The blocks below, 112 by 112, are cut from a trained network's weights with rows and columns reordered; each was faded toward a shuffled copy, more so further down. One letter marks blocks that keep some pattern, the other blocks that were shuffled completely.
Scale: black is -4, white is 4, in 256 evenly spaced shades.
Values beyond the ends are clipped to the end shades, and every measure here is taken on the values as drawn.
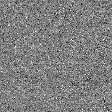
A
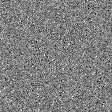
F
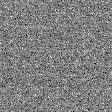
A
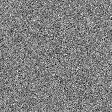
F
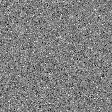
F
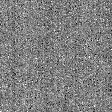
A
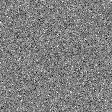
F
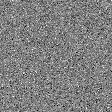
F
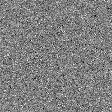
A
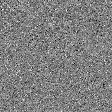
F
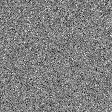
F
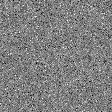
F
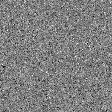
A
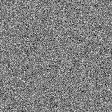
A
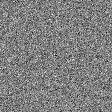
F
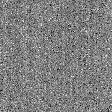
A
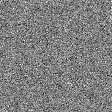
A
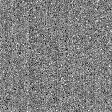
A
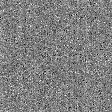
A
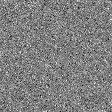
F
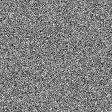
F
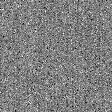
A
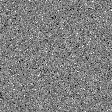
F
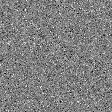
F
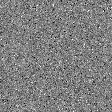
F
